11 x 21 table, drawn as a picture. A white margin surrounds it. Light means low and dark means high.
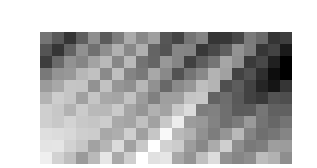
The halves do not mirror each other. Streaks slant up to the right. The field climbs toward the top right. The top right is the ninth with the highest average.
